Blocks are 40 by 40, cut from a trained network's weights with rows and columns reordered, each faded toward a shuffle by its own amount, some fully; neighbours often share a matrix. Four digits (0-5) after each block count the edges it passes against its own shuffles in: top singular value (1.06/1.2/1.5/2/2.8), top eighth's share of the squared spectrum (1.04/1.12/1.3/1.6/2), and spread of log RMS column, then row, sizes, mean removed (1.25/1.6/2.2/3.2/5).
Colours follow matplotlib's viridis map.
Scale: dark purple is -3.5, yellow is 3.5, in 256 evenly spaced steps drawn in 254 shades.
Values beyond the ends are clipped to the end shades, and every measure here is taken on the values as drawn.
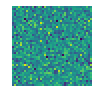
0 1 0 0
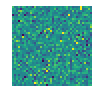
0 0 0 0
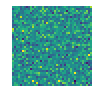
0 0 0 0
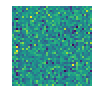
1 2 2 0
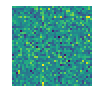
2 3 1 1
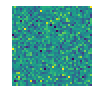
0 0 0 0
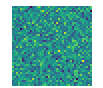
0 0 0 0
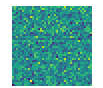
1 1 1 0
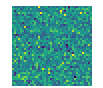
2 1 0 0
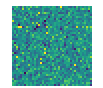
2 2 0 0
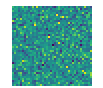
1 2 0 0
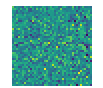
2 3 1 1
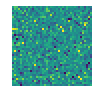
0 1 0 0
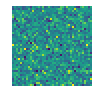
2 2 0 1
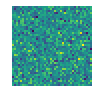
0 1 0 1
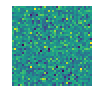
2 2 0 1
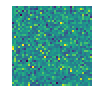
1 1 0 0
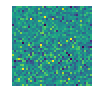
2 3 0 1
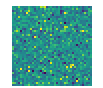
2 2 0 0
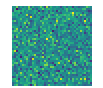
2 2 1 0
